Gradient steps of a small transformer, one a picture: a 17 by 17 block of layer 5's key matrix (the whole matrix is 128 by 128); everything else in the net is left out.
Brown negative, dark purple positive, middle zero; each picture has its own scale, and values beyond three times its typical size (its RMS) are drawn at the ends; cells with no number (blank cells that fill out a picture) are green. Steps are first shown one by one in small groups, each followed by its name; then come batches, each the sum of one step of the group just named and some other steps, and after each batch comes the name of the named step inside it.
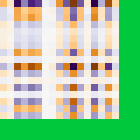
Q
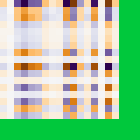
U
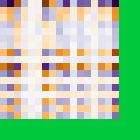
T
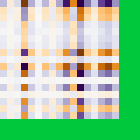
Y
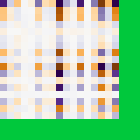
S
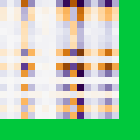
Y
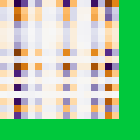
U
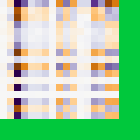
S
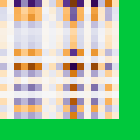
Q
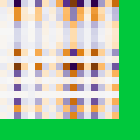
Q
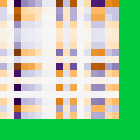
U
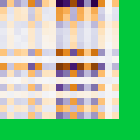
Y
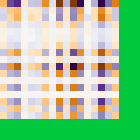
T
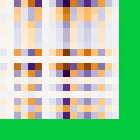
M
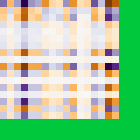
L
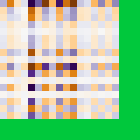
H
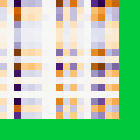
H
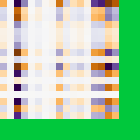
L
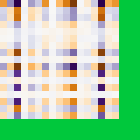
H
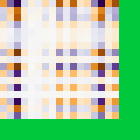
L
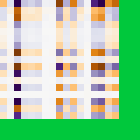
M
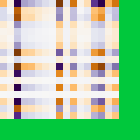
L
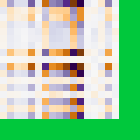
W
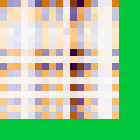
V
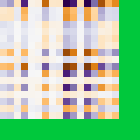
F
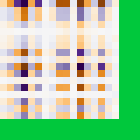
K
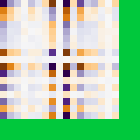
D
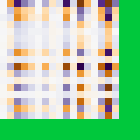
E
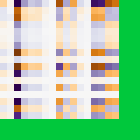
W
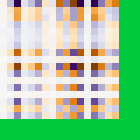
V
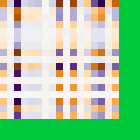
V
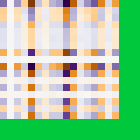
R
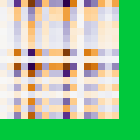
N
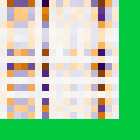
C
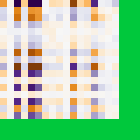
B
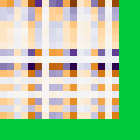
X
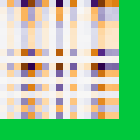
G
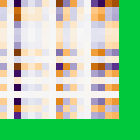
N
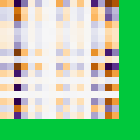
X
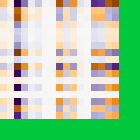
G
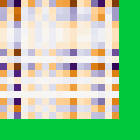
X
